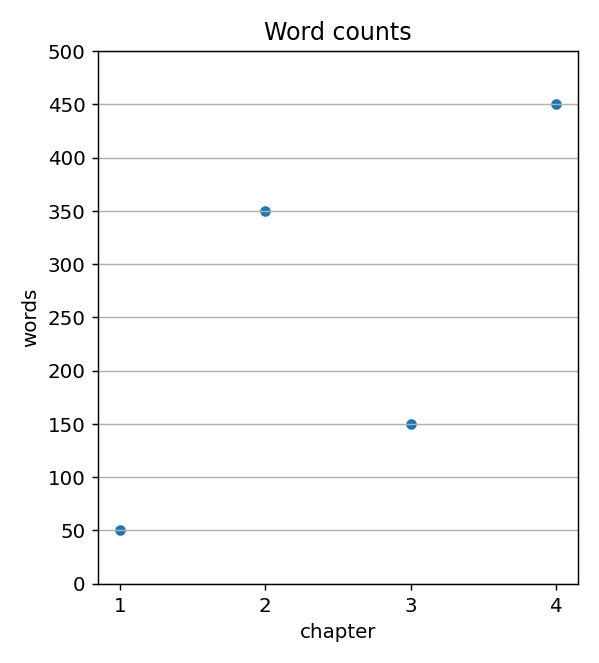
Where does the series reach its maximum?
4
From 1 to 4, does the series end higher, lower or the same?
higher
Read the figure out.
Title: Word counts
x-axis: chapter, ticks 1 2 3 4
y-axis: words, ticks 0 50 100 150 200 250 300 350 400 450 500
Values:
50 350 150 450
